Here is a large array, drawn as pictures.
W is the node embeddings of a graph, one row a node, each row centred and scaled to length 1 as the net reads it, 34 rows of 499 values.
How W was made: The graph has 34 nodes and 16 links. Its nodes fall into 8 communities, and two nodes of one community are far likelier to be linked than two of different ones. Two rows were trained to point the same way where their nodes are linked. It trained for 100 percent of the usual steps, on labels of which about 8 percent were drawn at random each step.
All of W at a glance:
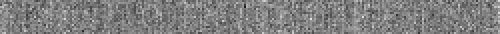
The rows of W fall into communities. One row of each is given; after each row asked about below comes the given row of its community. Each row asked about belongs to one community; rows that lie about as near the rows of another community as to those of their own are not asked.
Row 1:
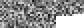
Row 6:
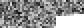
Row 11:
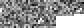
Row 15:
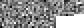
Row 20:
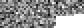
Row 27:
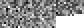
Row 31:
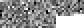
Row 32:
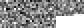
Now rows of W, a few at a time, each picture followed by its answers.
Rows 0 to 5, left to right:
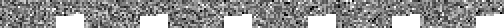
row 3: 11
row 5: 6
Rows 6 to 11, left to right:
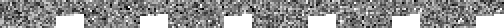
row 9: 15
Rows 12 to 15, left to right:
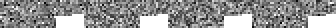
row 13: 32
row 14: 11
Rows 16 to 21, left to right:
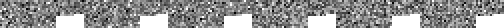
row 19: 27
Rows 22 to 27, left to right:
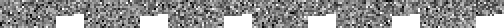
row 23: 31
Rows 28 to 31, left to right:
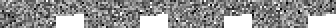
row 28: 20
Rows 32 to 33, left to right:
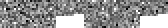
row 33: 1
